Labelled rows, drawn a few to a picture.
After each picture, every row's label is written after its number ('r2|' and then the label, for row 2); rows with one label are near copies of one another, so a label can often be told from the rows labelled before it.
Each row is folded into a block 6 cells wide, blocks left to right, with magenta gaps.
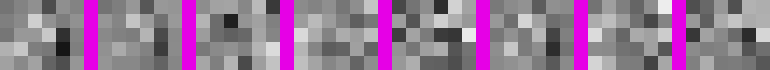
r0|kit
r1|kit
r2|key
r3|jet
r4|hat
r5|kit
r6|jet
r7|hat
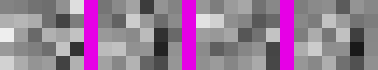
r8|jet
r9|kit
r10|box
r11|kit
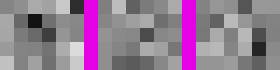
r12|key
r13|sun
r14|kit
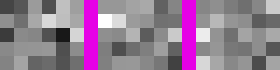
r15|hat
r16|box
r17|jet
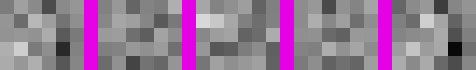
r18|kit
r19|sun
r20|box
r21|sun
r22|kit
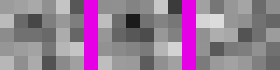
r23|key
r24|key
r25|box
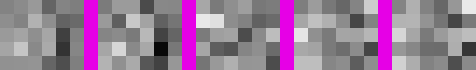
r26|kit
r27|kit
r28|box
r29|jet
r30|jet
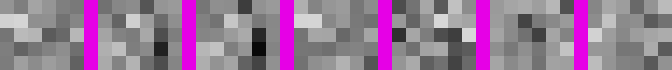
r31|box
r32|kit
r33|kit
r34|box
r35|hat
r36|key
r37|jet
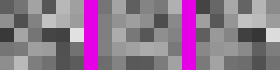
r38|hat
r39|sun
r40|hat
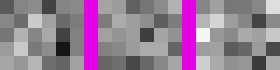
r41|kit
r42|sun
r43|jet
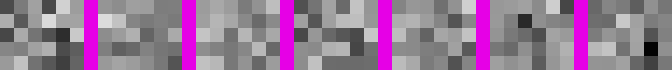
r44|hat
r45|box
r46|jet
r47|hat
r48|jet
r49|key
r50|kit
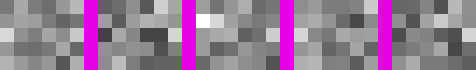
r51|jet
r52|hat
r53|box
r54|jet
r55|hat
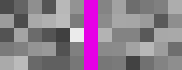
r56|hat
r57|sun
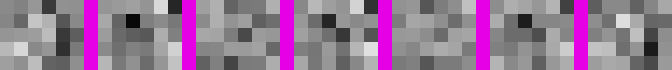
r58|kit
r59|key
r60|sun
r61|key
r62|sun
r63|key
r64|kit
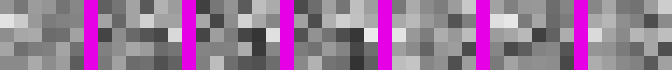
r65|box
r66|hat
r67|hat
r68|hat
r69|jet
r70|box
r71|jet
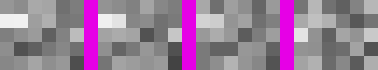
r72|box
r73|box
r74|box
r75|jet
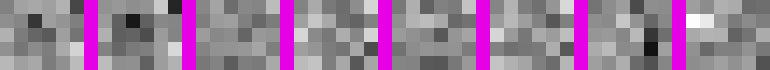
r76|key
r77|key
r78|sun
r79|jet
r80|sun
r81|jet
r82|kit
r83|box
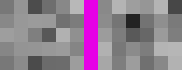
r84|sun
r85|key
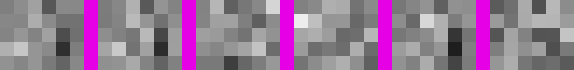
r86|kit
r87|kit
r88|sun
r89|box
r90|kit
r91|hat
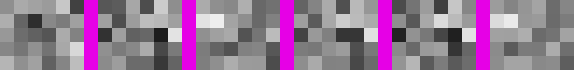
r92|key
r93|hat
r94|box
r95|hat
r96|hat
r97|box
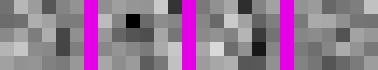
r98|kit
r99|key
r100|kit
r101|sun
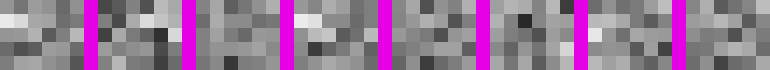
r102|box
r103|hat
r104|sun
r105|box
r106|sun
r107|key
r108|jet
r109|sun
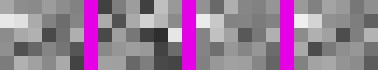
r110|box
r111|hat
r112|box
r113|box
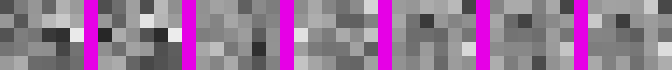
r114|hat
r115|hat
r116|kit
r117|jet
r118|key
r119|key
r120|key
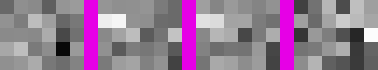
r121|kit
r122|box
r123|box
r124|hat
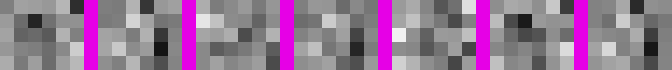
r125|key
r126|kit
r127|box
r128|kit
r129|jet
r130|key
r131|kit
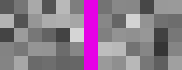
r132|hat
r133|kit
